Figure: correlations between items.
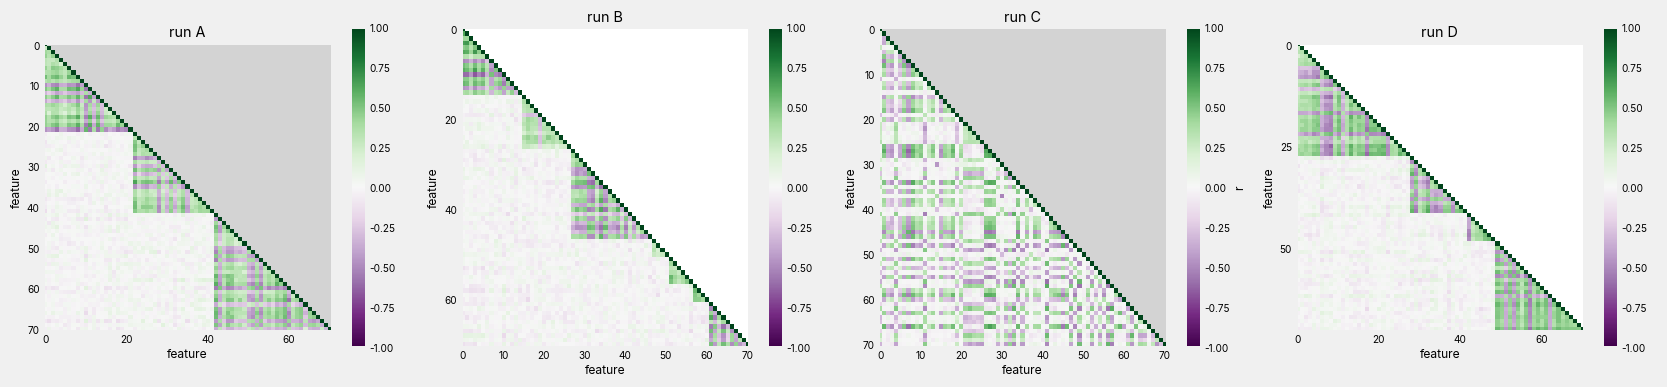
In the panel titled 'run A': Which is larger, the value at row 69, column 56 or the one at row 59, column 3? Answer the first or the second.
the first
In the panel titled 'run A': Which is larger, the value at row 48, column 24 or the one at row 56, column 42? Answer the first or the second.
the second
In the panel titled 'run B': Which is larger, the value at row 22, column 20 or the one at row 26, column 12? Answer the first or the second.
the first
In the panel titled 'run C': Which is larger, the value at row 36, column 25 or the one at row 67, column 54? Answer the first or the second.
the second
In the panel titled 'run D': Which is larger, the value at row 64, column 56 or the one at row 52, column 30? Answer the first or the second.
the first
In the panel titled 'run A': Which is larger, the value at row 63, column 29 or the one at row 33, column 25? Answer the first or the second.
the second
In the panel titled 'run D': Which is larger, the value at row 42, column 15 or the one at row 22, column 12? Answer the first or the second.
the first
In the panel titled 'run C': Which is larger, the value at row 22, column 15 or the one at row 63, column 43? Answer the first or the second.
the second
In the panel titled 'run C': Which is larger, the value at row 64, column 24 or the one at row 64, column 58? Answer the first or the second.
the second
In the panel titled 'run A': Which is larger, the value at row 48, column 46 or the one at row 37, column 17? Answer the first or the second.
the first
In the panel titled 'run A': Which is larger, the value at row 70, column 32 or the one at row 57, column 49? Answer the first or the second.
the second
